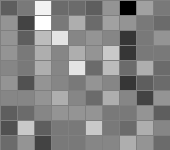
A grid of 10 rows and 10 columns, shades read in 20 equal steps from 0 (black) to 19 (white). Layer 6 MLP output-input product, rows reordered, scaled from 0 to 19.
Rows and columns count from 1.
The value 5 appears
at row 2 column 2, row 7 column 9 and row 10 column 3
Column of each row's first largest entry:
3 3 4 7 5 1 4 4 2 8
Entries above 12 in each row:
1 2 2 3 4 0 2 0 3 1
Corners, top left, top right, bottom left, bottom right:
7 9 8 8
